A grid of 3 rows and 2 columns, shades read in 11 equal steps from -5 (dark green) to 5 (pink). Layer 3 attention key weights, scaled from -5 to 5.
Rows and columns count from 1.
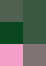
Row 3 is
5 0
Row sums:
-5 -8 5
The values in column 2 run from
-3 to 0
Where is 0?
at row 3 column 2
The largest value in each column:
5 0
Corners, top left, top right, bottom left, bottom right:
-2 -3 5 0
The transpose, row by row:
-2 -5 5 / -3 -3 0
